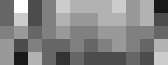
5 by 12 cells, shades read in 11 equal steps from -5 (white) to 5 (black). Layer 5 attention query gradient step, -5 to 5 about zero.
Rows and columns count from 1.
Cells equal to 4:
2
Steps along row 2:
down up down down up same down same up down up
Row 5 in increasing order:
-3 -2 -1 1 1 1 2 2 2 2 3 4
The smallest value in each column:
-1 -5 -2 0 -3 -2 -2 -2 -3 -1 -2 -3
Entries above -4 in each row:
11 12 12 12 12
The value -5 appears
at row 1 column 2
